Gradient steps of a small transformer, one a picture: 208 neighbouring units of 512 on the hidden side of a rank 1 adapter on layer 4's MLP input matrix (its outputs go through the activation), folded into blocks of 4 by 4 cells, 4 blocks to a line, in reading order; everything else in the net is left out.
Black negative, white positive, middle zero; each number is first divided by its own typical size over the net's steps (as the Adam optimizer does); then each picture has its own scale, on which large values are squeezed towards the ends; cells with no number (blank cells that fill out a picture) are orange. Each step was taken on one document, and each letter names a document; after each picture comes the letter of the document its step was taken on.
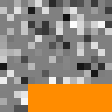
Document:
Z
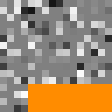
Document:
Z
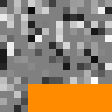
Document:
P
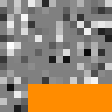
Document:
P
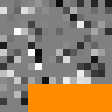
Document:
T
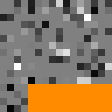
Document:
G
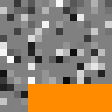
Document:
T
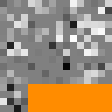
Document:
P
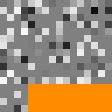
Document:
Z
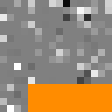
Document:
G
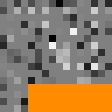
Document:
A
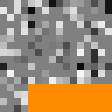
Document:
Z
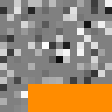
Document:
Z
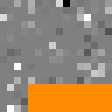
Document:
G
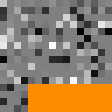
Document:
P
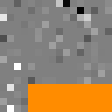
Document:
G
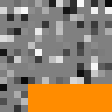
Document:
T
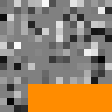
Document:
P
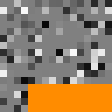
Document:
T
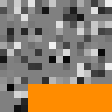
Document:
P
